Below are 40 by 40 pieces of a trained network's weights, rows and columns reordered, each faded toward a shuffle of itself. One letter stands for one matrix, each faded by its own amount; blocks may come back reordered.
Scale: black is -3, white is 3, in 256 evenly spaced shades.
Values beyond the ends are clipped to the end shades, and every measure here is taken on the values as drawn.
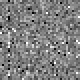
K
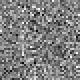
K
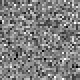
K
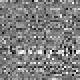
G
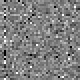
K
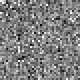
K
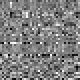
G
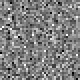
K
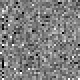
K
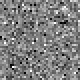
K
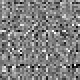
G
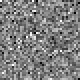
K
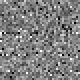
K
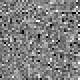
K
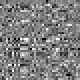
G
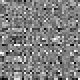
G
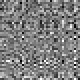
G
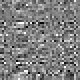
G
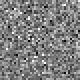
K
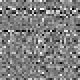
G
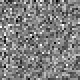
K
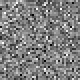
K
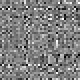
G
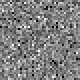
K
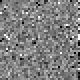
K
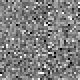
K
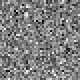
K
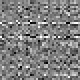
G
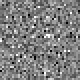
K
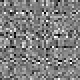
G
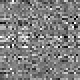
G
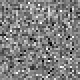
K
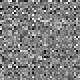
G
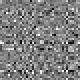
G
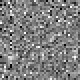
K
